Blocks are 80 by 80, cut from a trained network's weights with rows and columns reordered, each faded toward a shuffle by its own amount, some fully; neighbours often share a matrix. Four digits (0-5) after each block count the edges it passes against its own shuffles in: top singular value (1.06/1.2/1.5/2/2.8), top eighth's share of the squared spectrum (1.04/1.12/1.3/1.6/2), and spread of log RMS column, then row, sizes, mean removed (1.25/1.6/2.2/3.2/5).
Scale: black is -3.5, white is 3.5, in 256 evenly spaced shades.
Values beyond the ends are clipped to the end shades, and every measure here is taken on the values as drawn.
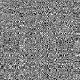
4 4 2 3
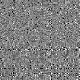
3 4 2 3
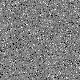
0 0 0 0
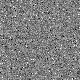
0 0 0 0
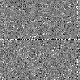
4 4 1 2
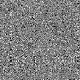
3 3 1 2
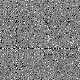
3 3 1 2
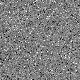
1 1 0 0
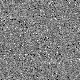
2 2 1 0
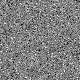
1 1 0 0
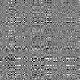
5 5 3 4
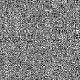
3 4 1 2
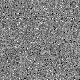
2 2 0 1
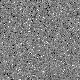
0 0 0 0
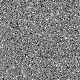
0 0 0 0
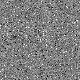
2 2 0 1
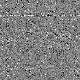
3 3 1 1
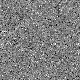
2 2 0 0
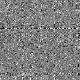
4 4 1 2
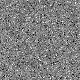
2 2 0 1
